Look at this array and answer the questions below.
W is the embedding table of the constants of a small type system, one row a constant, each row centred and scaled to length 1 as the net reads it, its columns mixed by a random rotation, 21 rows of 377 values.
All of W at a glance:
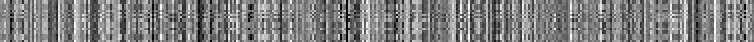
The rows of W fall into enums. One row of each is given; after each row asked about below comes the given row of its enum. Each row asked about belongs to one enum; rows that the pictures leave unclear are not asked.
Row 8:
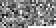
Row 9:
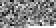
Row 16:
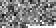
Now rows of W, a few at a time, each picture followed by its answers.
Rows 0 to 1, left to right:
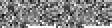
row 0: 16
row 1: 16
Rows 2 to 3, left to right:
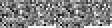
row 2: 8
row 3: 8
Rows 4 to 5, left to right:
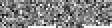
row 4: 8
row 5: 16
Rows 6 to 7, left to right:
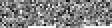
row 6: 8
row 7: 9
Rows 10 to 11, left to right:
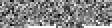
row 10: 9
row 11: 16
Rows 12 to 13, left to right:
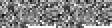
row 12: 16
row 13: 16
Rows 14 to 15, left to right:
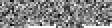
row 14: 9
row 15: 16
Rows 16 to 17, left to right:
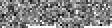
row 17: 8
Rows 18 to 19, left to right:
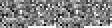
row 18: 8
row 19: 8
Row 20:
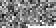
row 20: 16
